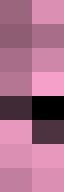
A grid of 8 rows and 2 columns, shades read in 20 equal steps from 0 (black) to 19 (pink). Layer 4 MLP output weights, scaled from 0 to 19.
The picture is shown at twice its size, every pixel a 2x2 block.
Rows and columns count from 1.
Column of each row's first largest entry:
2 2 2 2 1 1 2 2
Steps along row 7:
up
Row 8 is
15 17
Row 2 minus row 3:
-2 -3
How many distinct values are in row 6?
2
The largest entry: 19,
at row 4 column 2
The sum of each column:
105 106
